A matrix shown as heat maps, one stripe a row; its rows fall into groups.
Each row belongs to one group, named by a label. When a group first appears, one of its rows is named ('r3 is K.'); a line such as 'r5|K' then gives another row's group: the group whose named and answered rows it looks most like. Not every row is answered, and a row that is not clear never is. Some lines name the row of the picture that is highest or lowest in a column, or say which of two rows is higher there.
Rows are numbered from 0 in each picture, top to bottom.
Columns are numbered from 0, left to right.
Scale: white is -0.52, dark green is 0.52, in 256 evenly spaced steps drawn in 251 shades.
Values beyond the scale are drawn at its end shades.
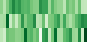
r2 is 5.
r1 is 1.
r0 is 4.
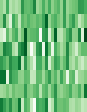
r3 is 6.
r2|5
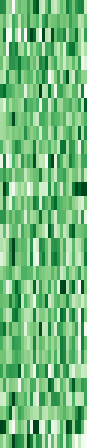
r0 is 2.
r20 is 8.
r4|4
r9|5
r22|8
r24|8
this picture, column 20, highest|20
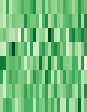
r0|1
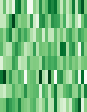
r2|6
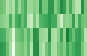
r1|4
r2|2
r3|2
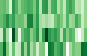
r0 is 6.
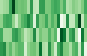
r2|8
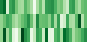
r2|6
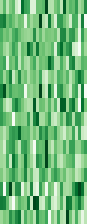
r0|6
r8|2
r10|6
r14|2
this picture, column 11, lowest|10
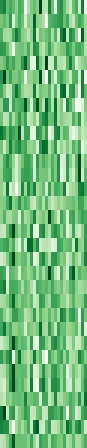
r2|8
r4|6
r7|6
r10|4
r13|1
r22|8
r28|5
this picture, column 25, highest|17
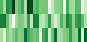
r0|4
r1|2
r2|5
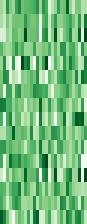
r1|5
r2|5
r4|6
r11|4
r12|5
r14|8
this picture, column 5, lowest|4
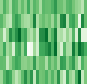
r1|8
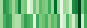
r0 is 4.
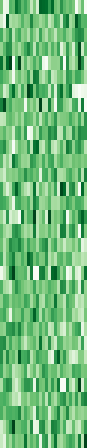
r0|4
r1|1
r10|2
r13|8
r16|8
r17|4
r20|8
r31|5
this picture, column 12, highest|10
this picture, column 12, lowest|19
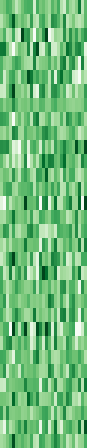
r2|6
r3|2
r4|8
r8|2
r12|6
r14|5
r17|5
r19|4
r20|8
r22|8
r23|6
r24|6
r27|5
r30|5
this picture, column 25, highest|10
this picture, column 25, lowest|23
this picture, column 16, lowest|2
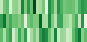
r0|1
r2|4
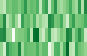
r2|2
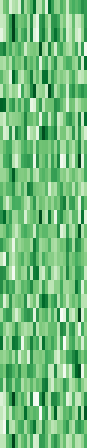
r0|1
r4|5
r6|1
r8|5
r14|8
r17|2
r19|2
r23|8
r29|5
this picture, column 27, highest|15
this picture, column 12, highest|19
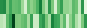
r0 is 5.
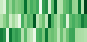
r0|5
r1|1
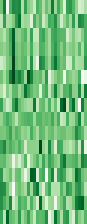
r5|4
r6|5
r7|8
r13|2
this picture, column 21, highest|7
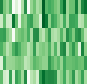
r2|2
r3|8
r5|4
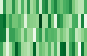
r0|6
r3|8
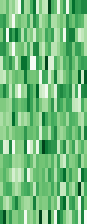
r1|2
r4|6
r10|4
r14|8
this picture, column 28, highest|5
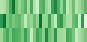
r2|6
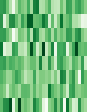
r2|2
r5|8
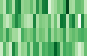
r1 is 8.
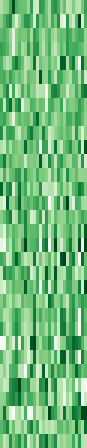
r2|2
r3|2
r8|2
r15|6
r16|5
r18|8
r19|6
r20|5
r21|1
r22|8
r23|8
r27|4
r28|4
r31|4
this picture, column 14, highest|26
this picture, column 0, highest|13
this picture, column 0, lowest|24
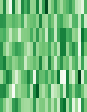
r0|6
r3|8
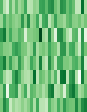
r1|6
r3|8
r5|8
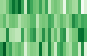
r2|1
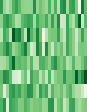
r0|8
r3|6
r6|4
